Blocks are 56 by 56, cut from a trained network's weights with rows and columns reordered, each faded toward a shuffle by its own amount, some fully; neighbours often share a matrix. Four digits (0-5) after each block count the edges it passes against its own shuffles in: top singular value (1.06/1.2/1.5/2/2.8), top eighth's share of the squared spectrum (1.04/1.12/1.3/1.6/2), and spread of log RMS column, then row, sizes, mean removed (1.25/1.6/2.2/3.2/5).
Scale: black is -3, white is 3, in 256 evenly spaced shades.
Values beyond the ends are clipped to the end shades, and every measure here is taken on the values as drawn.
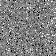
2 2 0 1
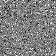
1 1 0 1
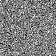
1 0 0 0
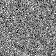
0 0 0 0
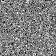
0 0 0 0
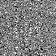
2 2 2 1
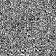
3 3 0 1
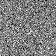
0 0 0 0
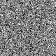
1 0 0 0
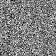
1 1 0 0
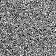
0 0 0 0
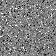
1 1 0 0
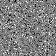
0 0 0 0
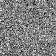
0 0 0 0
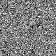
2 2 0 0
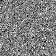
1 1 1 0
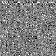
3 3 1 2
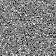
2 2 0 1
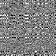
4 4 1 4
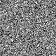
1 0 0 0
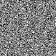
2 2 1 0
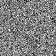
2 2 0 0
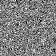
1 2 0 0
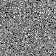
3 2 0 1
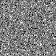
2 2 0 1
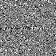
3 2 0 2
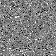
2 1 0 1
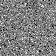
1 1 0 0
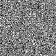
2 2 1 0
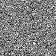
2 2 0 1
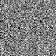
3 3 1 1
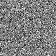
1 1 0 0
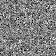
1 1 0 0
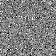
2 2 0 2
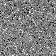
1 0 0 0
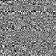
4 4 1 3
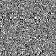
3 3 1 2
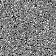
2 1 0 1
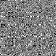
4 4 1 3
